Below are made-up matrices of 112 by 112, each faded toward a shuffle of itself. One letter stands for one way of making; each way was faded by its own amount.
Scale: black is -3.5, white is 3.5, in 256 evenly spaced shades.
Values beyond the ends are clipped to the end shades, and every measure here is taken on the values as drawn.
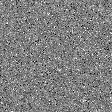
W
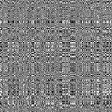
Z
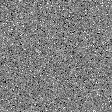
W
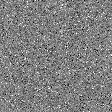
W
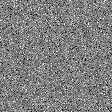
W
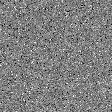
W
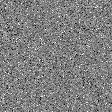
W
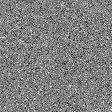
W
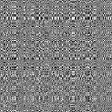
Z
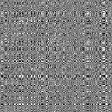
Z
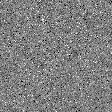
W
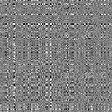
Z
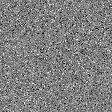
W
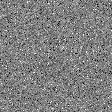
W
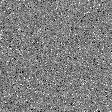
W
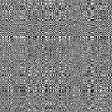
Z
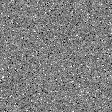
W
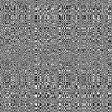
Z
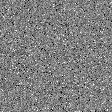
W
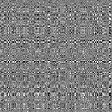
Z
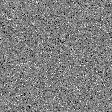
W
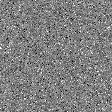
W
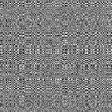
Z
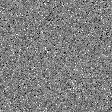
W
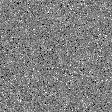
W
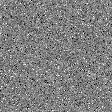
W
